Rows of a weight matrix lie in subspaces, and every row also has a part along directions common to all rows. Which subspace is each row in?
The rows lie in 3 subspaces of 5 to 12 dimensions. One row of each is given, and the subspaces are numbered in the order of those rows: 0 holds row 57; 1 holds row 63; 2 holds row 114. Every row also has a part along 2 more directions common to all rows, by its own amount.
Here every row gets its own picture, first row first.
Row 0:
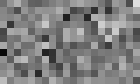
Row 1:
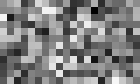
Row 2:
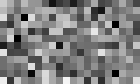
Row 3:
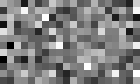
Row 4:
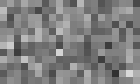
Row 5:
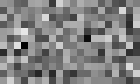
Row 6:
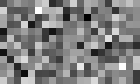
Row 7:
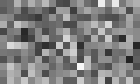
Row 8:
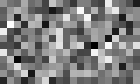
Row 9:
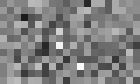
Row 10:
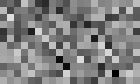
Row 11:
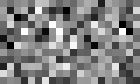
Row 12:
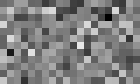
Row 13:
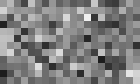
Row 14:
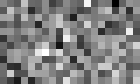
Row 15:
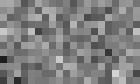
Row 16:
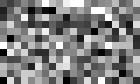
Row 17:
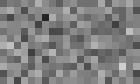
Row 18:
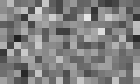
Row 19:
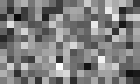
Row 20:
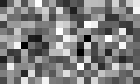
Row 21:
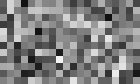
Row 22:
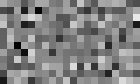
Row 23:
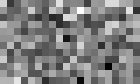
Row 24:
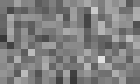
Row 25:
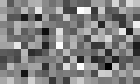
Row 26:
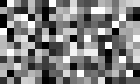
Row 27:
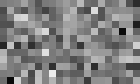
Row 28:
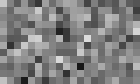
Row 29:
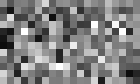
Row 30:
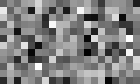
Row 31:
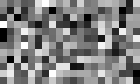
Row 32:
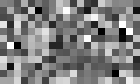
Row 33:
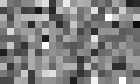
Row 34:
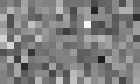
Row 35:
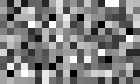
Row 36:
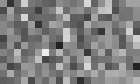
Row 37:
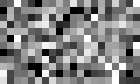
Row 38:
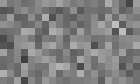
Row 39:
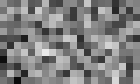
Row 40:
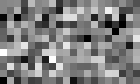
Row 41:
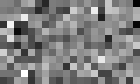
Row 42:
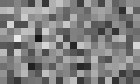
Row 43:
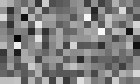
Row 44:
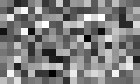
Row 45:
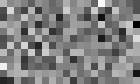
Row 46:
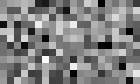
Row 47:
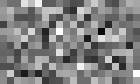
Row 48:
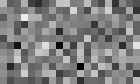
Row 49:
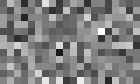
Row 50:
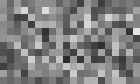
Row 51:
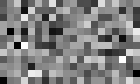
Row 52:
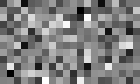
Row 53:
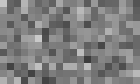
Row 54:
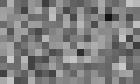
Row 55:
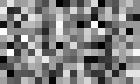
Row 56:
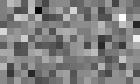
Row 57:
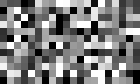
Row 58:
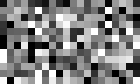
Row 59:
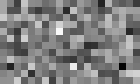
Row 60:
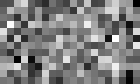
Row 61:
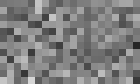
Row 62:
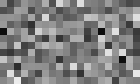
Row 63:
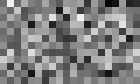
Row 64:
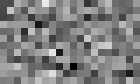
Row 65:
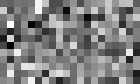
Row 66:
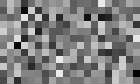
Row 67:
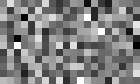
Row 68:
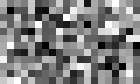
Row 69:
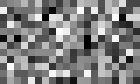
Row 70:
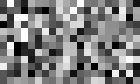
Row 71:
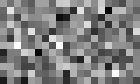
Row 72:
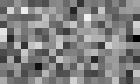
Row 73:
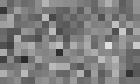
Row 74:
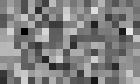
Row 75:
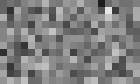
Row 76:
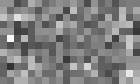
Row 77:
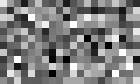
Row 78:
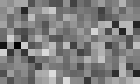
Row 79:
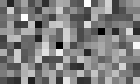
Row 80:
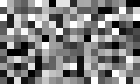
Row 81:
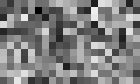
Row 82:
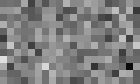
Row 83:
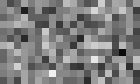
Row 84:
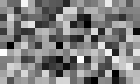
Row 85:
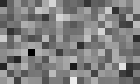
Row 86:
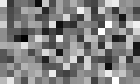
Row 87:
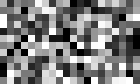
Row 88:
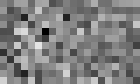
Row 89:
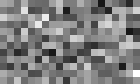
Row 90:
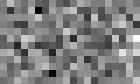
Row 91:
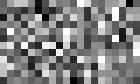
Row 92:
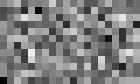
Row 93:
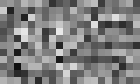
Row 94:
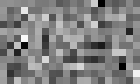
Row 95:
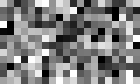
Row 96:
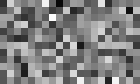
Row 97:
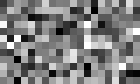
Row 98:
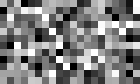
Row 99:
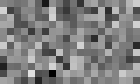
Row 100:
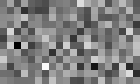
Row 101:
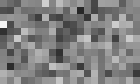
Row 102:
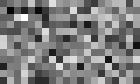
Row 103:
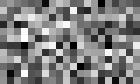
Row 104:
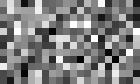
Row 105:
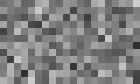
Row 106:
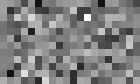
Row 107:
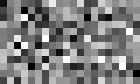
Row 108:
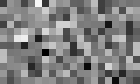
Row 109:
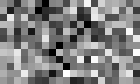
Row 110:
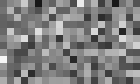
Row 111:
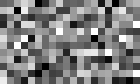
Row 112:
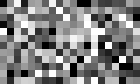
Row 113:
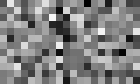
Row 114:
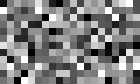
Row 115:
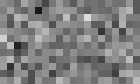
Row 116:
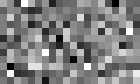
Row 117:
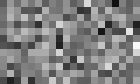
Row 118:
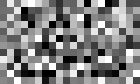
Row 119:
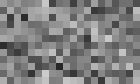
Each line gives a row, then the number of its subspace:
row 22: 0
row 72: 2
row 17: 2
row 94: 0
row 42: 1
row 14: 1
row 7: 1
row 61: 2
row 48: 1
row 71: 0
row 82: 0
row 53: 1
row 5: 0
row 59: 2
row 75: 0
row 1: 0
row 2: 0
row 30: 2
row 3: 2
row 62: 0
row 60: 2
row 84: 0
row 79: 1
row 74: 2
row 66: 0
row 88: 2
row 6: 2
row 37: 2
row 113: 1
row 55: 0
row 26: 0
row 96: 1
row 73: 2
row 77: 0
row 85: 0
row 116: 1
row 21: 0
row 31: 2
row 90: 0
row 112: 0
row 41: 2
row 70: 0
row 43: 1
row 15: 0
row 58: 0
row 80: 0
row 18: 1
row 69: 2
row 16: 0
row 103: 1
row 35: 1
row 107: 0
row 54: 0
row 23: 1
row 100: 0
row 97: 2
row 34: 2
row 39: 1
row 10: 0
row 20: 1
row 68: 1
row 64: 0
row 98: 2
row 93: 2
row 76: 2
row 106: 1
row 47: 1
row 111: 0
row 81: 0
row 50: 0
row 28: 1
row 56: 0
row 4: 2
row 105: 2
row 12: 0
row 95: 2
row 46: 2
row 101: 2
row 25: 1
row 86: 1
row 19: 2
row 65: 2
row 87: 0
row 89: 2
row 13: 2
